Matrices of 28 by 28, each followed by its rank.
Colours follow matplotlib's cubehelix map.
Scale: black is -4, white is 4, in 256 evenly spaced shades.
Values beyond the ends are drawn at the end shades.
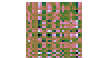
two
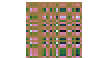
one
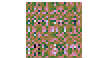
three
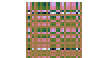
one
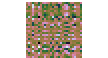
three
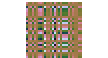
one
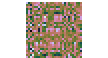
five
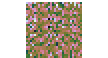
five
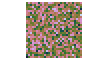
full rank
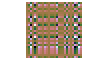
one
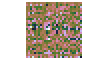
five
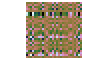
two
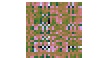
three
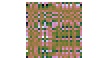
two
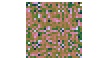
five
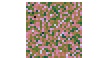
full rank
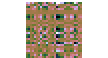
two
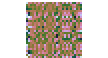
three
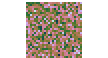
full rank
